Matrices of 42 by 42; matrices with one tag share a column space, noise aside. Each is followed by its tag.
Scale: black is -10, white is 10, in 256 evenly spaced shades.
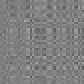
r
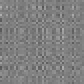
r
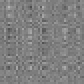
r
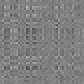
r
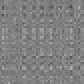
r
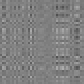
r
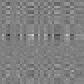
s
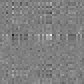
s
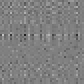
s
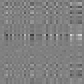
s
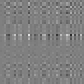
s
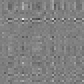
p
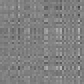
r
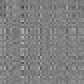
r
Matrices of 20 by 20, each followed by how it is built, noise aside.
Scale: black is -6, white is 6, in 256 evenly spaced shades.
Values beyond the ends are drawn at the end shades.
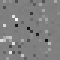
sparse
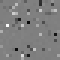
sparse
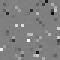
sparse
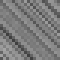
Toeplitz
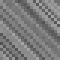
Toeplitz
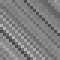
Toeplitz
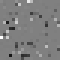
sparse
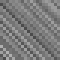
Toeplitz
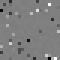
sparse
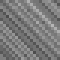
Toeplitz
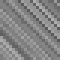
Toeplitz
